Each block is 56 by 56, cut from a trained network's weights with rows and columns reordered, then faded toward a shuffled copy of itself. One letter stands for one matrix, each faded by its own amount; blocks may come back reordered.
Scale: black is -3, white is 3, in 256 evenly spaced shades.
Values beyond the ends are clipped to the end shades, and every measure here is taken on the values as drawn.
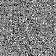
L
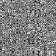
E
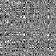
E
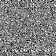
L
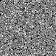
L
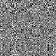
E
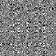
E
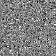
L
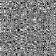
E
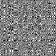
E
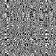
E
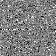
L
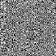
E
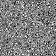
L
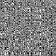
E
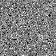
L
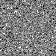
L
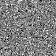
L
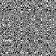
E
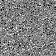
L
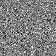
L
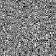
E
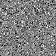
L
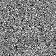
L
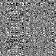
E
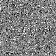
L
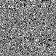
L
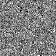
L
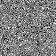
L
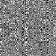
E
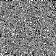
L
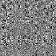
E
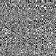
E
